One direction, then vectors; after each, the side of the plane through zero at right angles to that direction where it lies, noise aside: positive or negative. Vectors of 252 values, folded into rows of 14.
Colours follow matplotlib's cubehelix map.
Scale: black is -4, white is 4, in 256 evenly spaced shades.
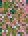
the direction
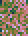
positive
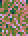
positive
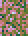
negative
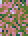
negative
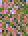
negative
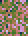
positive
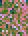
positive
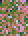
positive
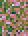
positive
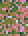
positive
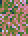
positive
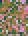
positive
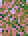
negative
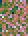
positive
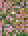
negative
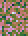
negative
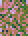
negative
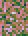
negative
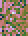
negative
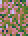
negative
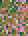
positive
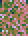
positive
